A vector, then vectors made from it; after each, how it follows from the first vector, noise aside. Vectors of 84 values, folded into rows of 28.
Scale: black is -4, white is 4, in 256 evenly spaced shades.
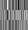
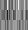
sign-scrambled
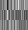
negated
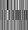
negated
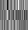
negated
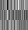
negated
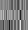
reversed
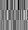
sign-scrambled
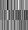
negated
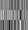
reversed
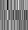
negated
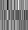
negated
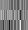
reversed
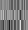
reversed
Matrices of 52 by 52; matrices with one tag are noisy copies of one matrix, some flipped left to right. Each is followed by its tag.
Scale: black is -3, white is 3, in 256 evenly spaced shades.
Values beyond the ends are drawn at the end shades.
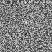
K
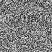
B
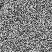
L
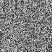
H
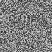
B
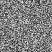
K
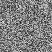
L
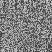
H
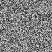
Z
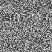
Z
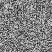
L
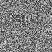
B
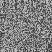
H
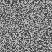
K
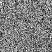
H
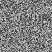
Z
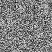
L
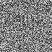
B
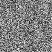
L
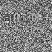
Z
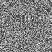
B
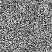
L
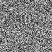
B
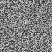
K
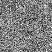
L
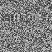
Z
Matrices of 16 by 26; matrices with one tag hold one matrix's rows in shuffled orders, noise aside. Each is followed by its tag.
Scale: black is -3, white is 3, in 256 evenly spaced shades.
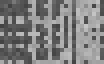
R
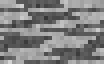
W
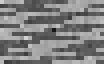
W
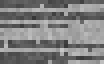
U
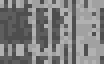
R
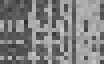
R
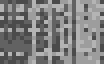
R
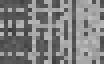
R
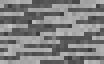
W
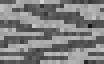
W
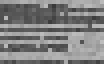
U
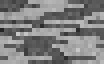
W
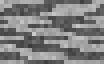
W
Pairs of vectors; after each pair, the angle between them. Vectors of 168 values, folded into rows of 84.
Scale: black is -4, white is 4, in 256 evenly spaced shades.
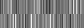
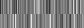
nearly parallel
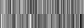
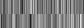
nearly opposite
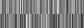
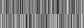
nearly opposite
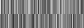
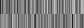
partly opposed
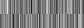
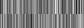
orthogonal
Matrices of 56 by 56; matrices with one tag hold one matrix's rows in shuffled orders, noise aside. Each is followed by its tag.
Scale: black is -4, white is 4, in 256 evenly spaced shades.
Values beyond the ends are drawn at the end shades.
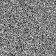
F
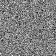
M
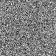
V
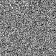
M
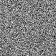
M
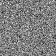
M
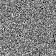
M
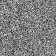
F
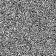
M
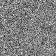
F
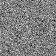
M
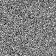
F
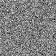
M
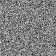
M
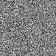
F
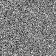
F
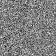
F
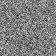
V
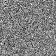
F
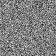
M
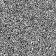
F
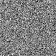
M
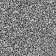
F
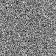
V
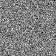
M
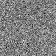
V
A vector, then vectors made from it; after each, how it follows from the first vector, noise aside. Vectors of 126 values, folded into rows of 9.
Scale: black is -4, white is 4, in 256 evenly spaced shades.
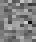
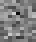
wrapped around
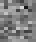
wrapped around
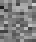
wrapped around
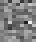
negated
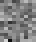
wrapped around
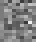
negated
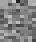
wrapped around
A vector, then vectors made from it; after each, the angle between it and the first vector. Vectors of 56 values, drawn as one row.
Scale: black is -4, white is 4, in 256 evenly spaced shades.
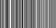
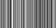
partly opposed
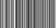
partly aligned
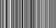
nearly parallel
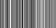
nearly parallel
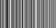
nearly parallel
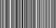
nearly parallel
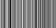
nearly opposite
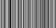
nearly opposite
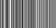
nearly parallel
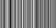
nearly opposite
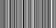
partly opposed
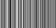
nearly opposite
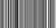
orthogonal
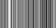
orthogonal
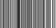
orthogonal
